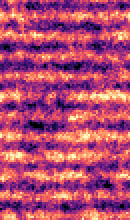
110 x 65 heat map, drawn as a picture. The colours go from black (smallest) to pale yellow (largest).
Seam: none. Slope: none. Stripes: horizontal, repeating 11 times. Odd rows or columns: none.
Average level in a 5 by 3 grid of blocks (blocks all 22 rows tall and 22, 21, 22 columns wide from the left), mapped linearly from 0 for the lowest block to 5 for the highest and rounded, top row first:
312
000
114
454
231
